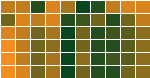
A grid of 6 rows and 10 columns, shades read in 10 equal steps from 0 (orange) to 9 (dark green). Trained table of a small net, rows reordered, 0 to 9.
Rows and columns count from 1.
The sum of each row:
37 44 50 51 48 48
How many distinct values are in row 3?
9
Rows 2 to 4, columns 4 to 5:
1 8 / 3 9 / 4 9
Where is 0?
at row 4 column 1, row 5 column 1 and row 6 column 1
